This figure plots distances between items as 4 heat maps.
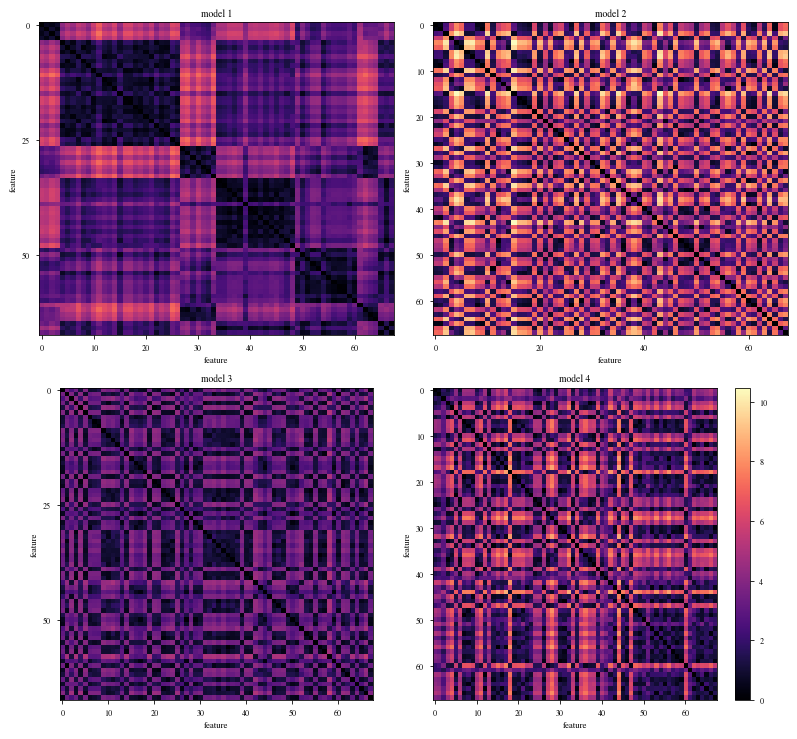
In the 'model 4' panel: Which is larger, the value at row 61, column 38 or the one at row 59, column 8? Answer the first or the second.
the first
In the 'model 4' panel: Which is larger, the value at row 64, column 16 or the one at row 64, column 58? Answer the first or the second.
the first
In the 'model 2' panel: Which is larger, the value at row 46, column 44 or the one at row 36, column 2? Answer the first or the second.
the second
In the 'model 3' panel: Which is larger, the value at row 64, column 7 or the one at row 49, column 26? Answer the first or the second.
the second
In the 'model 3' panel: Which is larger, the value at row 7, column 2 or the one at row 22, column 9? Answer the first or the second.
the first
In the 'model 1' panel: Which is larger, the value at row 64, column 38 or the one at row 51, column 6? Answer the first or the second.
the first
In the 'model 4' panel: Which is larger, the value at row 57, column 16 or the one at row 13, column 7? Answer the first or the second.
the second
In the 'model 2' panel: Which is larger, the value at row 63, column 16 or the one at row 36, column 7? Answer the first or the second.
the second
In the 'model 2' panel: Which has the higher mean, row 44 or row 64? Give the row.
64
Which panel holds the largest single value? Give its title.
model 2
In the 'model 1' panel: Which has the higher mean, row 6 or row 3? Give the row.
3
